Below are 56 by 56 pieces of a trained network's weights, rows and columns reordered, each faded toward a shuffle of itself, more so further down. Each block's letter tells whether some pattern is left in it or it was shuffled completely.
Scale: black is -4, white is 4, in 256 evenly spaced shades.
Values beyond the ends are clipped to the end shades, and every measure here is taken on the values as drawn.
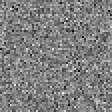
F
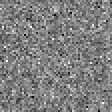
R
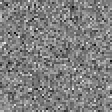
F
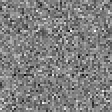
F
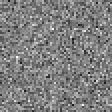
R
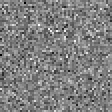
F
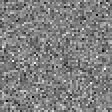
R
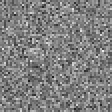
F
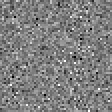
F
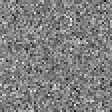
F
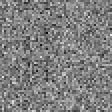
F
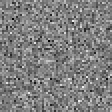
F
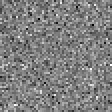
R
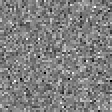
F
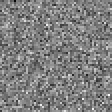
R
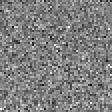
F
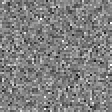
R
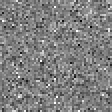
F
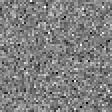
R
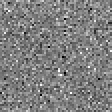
F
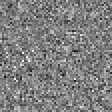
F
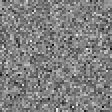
R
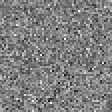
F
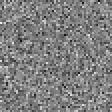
R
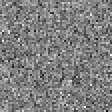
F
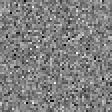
R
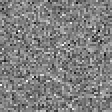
R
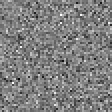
R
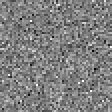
R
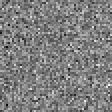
R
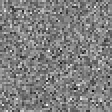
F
